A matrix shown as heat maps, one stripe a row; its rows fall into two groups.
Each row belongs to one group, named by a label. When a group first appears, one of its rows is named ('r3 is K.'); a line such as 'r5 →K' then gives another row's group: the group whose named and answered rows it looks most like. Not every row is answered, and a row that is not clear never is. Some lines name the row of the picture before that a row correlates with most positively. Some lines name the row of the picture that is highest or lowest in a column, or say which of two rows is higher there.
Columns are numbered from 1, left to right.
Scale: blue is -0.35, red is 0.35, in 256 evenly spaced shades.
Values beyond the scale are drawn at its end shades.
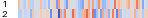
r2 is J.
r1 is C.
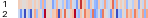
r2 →J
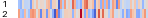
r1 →J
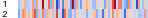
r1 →J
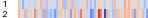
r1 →C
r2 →C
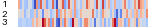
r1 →C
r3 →J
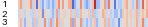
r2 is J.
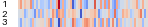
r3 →J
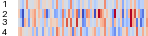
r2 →C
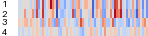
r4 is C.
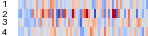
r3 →C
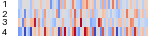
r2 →J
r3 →C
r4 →J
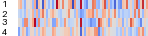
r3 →C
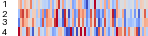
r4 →C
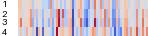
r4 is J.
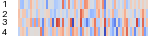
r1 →C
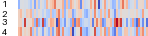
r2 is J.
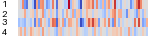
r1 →C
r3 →C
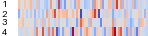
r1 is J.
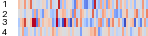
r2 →J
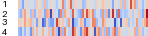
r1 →C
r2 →J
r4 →J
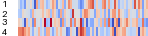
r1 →C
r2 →J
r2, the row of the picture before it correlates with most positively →4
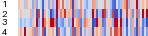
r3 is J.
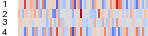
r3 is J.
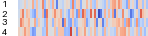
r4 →C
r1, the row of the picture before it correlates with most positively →1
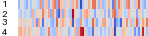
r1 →C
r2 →J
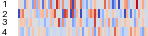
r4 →C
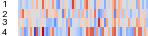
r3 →C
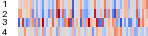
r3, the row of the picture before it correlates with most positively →4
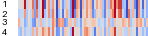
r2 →J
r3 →C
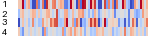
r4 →C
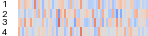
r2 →J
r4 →C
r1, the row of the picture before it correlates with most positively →4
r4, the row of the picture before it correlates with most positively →4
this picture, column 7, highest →3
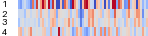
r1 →J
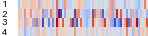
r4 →J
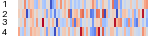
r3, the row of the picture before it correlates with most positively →2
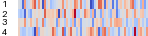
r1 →C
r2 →J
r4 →C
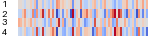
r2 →J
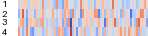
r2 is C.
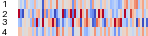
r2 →C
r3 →J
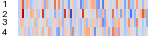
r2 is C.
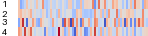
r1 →C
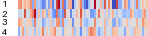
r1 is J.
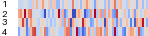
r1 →J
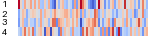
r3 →C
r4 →J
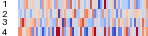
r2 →J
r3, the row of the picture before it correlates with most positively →1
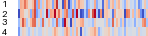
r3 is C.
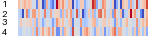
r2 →C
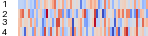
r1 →C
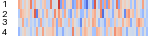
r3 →C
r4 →J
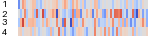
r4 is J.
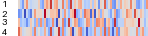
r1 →C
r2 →J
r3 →C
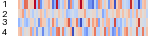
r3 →C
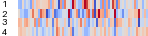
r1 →J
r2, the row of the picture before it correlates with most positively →3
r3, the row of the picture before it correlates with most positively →1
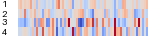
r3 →C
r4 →J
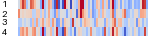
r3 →J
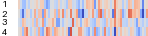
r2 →C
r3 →J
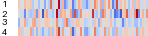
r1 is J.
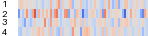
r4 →J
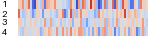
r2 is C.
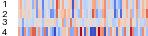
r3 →C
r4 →C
